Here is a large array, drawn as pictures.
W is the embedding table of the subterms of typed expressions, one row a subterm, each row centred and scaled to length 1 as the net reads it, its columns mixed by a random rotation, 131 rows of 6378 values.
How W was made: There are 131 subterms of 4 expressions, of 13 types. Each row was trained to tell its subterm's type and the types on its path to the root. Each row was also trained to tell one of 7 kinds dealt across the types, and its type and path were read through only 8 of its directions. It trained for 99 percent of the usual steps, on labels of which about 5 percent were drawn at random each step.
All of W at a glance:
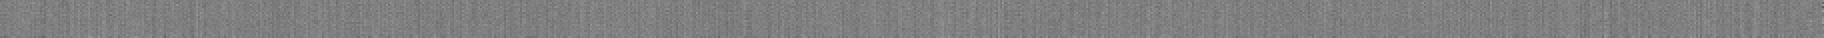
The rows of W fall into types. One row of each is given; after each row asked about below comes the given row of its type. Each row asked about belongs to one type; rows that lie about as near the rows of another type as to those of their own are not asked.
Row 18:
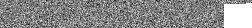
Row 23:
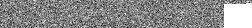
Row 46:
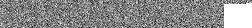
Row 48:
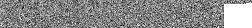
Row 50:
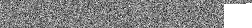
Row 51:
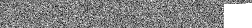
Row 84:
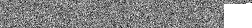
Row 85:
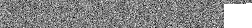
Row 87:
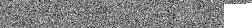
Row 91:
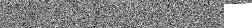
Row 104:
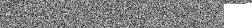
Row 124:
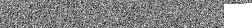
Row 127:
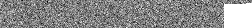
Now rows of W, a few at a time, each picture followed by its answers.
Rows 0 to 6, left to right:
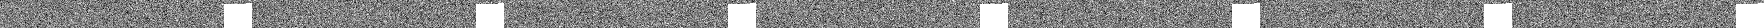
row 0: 84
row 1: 23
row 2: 127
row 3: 46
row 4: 104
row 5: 18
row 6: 51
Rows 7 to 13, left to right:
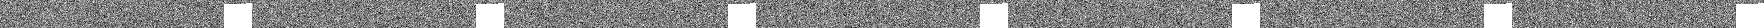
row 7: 91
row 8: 48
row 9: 48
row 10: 87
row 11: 91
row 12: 91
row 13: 46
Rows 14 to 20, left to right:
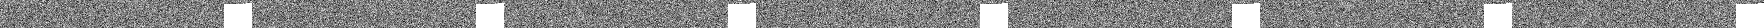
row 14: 124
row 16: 51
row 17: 18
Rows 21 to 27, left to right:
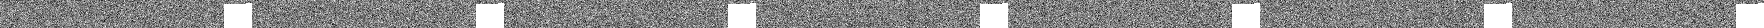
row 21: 51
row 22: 104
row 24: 91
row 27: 104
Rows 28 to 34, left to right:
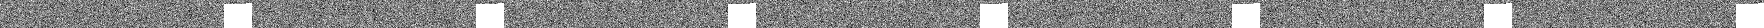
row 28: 48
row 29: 84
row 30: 46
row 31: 124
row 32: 87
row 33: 23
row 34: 50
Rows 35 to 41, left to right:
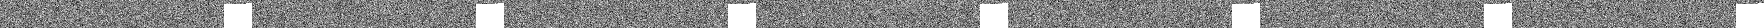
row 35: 91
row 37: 84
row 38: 127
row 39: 104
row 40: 18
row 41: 87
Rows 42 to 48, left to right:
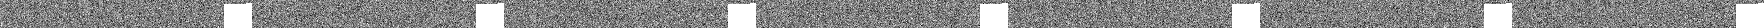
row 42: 46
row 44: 104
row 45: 46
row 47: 124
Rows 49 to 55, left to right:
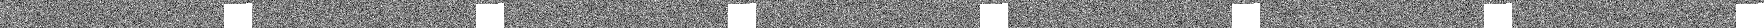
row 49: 48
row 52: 48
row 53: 87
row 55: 104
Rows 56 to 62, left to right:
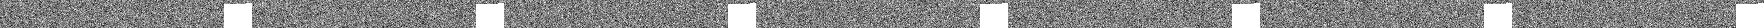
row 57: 87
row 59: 46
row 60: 50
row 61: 46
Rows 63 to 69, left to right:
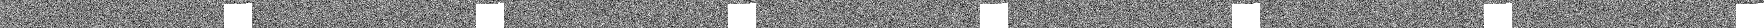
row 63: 48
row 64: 91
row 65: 18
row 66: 127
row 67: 84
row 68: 84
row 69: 127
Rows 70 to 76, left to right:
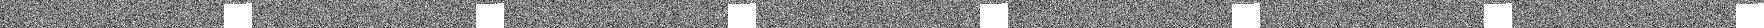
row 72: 23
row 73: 84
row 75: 18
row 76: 127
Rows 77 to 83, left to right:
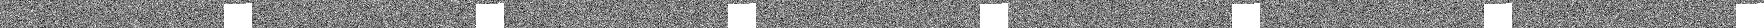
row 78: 91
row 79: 18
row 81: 48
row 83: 51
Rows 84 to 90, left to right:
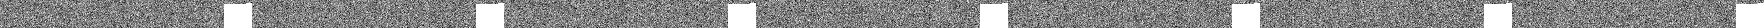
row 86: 84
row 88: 87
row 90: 127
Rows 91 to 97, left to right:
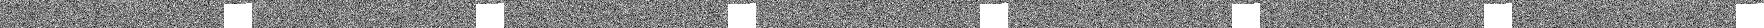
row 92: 48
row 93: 127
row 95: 84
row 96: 46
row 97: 127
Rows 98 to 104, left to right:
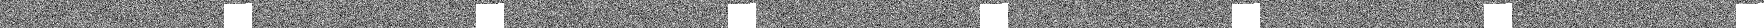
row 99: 87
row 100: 46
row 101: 127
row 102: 51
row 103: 84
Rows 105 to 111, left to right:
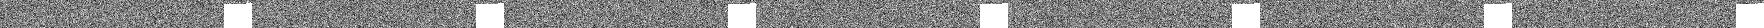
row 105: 23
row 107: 87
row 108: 48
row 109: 48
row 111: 124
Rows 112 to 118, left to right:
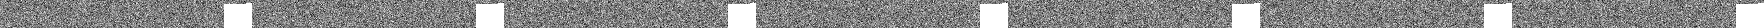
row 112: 84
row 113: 18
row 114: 104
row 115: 104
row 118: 46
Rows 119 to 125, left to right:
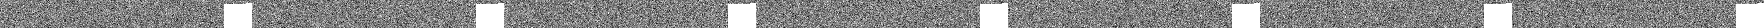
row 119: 124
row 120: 48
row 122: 51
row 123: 104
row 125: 51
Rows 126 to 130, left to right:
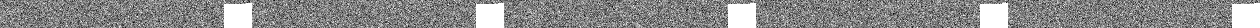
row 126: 127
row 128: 84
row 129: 104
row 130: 50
